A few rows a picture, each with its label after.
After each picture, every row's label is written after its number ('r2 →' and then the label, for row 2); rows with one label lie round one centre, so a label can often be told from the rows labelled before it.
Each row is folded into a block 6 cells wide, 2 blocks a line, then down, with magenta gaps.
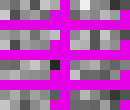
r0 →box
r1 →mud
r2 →box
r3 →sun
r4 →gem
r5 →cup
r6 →sun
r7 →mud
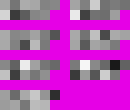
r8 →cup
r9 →cup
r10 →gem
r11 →box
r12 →cup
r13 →mud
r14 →gem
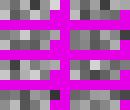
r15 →box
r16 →box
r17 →cup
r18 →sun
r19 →box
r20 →cup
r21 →sun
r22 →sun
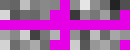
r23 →cup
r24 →mud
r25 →box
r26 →box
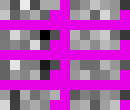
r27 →box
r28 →gem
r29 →mud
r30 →gem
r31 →mud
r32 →sun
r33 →box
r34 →sun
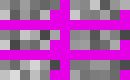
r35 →cup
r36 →box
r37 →cup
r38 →sun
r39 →gem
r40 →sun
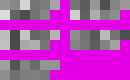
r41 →cup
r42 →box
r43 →box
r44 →sun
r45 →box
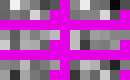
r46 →mud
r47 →mud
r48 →box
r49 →cup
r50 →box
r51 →mud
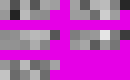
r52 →box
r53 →gem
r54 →gem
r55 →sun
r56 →box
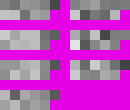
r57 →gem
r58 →cup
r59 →gem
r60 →box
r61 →gem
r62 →gem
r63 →gem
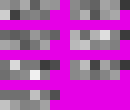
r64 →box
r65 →sun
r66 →sun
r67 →gem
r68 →mud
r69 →sun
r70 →sun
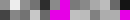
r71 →mud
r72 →gem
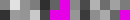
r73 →mud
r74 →box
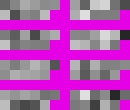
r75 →cup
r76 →gem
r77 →box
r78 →gem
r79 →gem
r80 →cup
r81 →cup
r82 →mud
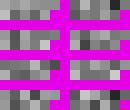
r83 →cup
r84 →mud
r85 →cup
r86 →cup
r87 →sun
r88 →cup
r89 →box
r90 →mud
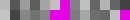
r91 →box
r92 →sun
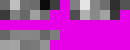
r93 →mud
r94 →mud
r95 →sun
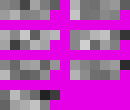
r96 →sun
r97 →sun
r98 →box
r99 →gem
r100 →cup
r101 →sun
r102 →mud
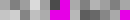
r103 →gem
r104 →cup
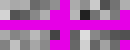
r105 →cup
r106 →box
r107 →gem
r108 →mud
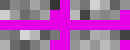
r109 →sun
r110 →cup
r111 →cup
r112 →gem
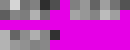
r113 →mud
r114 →sun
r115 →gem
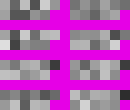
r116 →box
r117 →sun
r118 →box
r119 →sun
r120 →gem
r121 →gem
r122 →sun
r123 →gem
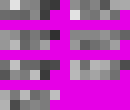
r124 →mud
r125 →box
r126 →sun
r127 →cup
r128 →mud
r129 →gem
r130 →box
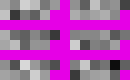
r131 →cup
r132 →gem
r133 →sun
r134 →cup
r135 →gem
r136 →mud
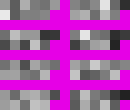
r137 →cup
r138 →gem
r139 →mud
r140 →mud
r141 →sun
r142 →cup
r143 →gem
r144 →mud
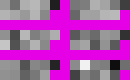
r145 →gem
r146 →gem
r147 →box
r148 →sun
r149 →sun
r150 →mud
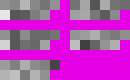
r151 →cup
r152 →sun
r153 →cup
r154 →cup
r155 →gem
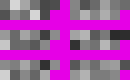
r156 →mud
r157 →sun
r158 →cup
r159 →mud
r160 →cup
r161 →sun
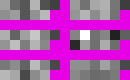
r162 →sun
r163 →gem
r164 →gem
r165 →mud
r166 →sun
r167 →sun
